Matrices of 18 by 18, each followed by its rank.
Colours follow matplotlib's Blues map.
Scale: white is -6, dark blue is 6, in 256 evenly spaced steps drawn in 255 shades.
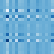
one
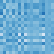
two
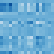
two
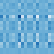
one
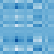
one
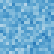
full rank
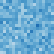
full rank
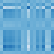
one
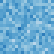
full rank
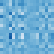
two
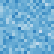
full rank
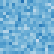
full rank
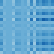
one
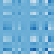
one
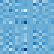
two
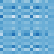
one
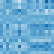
two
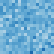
full rank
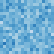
full rank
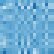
two
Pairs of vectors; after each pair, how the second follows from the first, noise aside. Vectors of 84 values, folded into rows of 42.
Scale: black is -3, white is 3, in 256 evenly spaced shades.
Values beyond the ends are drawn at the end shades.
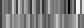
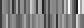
sign-scrambled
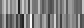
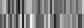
sign-scrambled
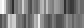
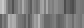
shrunk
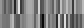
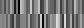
sign-scrambled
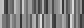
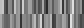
copied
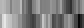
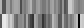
sign-scrambled
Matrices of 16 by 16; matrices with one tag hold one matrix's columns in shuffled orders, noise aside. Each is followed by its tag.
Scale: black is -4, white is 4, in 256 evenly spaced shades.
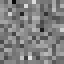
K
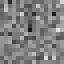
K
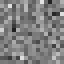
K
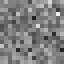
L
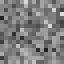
L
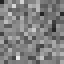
K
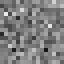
L
